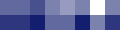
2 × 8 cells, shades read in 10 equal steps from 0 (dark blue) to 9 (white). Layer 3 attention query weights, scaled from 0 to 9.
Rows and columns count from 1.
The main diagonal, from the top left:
3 1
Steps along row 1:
same down up up down up down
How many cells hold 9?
1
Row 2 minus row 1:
-2 -2 -2 -1 -2 -4 -5 -3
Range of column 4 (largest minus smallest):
1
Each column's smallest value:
1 1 0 3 3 0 4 1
